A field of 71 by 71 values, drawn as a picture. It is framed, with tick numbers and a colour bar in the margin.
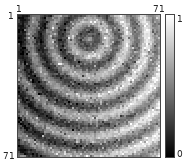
No row or column stands out. Concentric rings centre on the top middle. The field climbs toward the right. The top left is the ninth with the lowest average.
